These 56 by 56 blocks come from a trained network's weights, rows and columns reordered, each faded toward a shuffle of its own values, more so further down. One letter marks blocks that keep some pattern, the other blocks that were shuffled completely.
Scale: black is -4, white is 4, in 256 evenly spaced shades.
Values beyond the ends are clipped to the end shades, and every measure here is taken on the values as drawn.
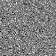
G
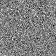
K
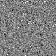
G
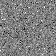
K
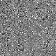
G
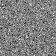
K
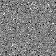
G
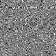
G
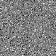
G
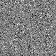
K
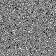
K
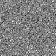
G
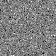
K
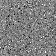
K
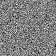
K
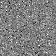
K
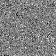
G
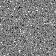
K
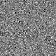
G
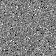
K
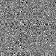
G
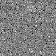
G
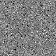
G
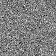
K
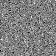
K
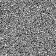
K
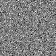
K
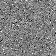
K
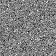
K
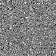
G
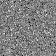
K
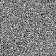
G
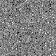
G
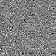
G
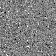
K
